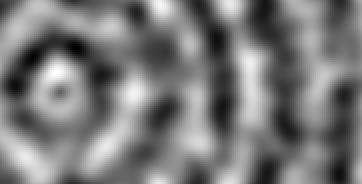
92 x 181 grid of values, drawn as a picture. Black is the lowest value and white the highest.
Rings: centred on the middle left. Lone odd cells: none. Average level on the scale: 50%.
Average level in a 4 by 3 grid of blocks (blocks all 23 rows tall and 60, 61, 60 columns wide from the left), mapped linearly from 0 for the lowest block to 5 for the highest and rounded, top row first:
310 / 013 / 221 / 530
